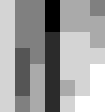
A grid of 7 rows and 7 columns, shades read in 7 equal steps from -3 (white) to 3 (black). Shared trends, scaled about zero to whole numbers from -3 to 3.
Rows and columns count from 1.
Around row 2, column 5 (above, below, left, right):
-1 -2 3 -1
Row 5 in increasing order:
-3 -2 -2 -2 -1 1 2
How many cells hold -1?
10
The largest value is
3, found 2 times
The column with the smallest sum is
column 1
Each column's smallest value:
-2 0 -1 2 -2 -3 -3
